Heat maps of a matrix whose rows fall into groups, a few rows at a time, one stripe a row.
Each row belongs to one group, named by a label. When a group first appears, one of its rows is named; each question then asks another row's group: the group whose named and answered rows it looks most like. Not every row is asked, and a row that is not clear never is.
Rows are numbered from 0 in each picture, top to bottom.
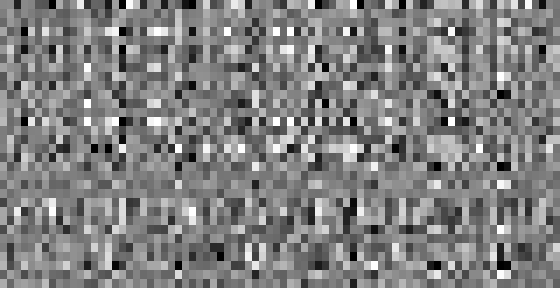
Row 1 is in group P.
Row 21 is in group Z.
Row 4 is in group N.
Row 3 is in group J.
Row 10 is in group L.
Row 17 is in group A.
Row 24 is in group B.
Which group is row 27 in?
Z
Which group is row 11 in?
J
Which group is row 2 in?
N
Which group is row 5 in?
A
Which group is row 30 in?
N
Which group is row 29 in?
L
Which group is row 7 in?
J
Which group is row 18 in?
L
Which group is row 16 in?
P
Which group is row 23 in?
B
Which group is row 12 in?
B
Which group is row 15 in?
A
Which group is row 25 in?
N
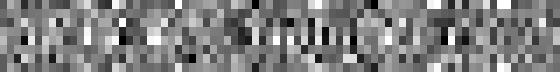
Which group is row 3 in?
J
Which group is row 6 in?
A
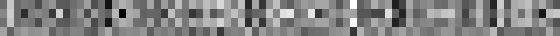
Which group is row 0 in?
P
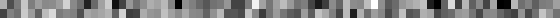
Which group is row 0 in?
L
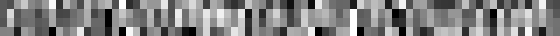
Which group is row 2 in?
P
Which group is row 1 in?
P
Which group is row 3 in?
A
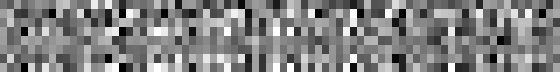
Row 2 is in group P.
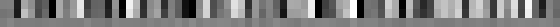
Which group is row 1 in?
A
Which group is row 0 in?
A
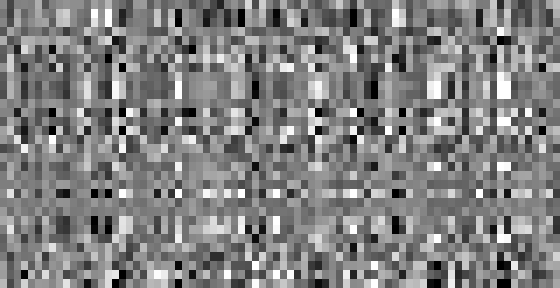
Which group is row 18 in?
N
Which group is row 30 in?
J
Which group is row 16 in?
B
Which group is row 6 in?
P
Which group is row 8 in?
N
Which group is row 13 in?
N
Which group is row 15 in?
B
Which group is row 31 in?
L
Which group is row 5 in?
A
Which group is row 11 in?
J
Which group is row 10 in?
N
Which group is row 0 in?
Z
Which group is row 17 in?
J
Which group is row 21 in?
P
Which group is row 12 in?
A
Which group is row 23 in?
B
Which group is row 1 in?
Z
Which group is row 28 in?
Z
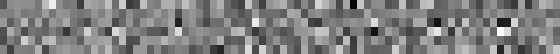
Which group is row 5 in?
Z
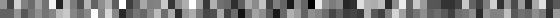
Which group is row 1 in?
Z
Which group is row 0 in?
B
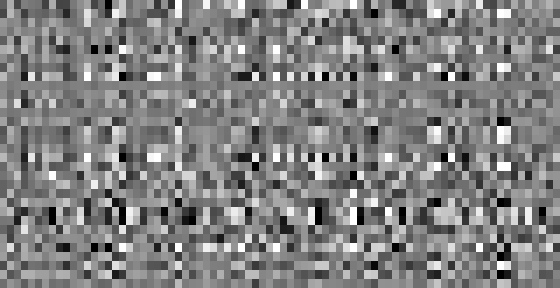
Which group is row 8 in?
J
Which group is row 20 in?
Z
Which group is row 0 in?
P
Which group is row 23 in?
A
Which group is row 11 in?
B
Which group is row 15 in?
N
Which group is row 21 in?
P
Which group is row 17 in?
J
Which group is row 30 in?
L
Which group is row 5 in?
P
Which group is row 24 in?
A
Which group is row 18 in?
N
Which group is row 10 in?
J
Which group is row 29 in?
N
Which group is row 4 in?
A
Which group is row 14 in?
N
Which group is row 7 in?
N
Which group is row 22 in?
L
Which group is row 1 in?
N
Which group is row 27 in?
P
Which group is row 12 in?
Z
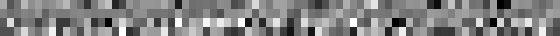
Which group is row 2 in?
P
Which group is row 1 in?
Z
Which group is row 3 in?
B
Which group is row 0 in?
L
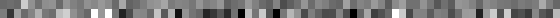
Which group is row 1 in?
Z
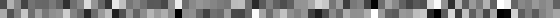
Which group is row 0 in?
N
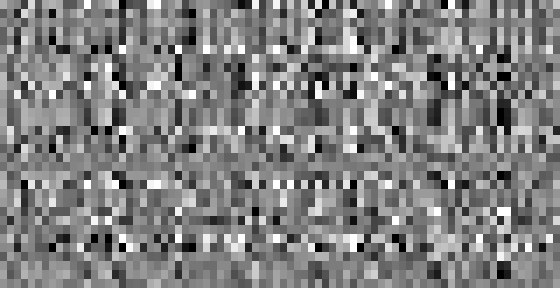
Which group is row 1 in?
A
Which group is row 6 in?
L
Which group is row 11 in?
L
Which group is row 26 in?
P
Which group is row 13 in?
L
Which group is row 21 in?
B
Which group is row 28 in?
N
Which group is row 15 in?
A
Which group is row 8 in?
L
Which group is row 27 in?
A
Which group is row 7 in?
Z
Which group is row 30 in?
L
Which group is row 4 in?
A
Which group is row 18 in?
N
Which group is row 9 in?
J
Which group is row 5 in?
P
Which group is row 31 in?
J
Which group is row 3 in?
A
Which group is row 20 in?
J
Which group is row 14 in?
P
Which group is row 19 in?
L
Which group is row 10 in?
B
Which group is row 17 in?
B
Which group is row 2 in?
J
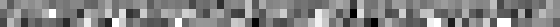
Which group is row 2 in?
N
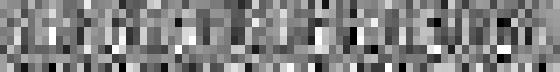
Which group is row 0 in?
J
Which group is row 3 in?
B
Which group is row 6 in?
L
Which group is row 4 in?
B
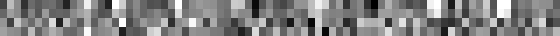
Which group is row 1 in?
N
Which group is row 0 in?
N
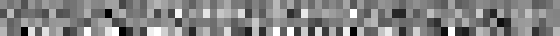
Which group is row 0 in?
J
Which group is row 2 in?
L
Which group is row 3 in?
J
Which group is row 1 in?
P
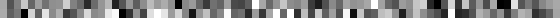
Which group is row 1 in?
J
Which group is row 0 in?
L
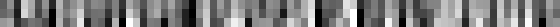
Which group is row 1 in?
A
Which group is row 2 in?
A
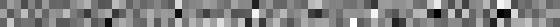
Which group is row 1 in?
L
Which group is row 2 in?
P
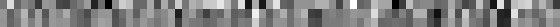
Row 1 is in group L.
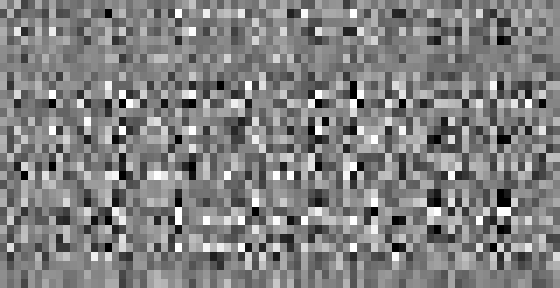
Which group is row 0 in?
B
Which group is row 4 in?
L
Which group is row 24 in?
P
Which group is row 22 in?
L
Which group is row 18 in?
A
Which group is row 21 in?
L
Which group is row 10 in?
B
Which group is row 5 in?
B
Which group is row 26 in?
B
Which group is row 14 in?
B
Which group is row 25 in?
L
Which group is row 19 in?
J
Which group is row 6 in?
J
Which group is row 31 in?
J
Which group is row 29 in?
Z
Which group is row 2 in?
L
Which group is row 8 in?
B
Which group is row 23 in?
N
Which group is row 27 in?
P
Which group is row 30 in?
J
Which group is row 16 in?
B
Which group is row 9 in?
Z
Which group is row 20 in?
B
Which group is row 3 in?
B
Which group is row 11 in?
A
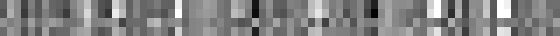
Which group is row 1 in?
N
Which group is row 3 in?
N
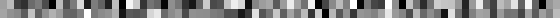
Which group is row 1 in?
J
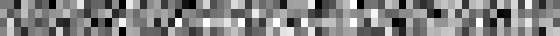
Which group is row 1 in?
L
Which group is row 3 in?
A
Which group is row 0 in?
A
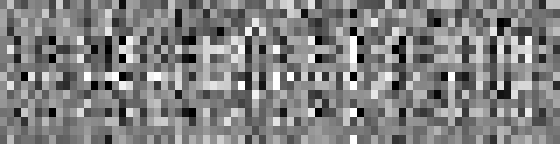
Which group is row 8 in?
J
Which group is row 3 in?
Z
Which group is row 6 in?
A
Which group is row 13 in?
J
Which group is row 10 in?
L
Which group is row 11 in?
J
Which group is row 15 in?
P
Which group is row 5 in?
P
